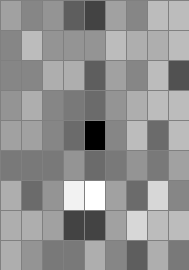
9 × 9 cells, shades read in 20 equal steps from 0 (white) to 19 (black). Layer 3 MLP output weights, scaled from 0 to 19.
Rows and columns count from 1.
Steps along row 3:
same down same up down up down up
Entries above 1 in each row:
9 9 9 9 9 9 7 9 9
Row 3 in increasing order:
5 6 6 7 9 9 9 12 13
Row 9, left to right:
6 8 10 10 6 9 12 6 10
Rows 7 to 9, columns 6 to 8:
7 11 3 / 7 3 5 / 9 12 6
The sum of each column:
68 71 75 80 95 69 69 56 64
